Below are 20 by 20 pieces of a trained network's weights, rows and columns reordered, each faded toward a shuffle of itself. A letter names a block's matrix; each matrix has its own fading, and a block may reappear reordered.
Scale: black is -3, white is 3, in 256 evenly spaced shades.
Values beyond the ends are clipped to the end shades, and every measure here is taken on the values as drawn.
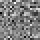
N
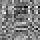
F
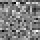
N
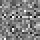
N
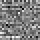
N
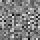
N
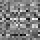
F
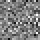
N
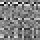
F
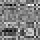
F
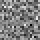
N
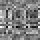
F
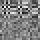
F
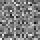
N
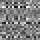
F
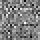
N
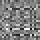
F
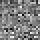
N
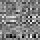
F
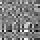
F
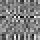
F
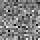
N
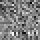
N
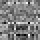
F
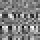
F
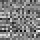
F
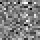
N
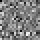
N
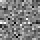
N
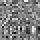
N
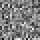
N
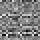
F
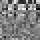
F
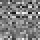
F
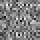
N
